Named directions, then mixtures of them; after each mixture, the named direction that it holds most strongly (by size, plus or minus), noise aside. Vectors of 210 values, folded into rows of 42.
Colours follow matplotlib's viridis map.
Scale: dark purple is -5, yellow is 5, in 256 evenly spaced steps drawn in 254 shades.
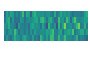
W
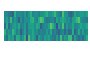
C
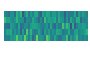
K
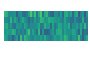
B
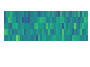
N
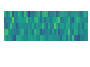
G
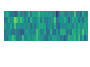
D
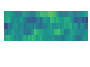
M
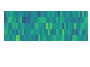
N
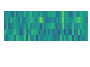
C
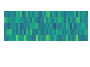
K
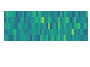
W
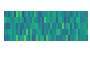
K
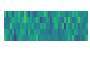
G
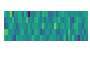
G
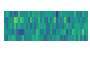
D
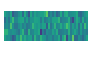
G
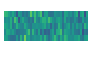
B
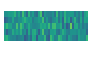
K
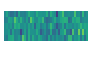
D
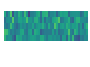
G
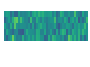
D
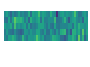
D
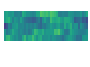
M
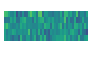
B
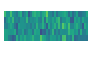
G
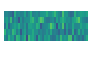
C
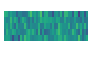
B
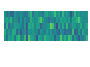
C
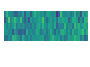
D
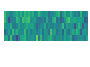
N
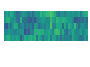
M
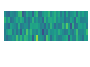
K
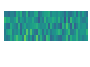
K
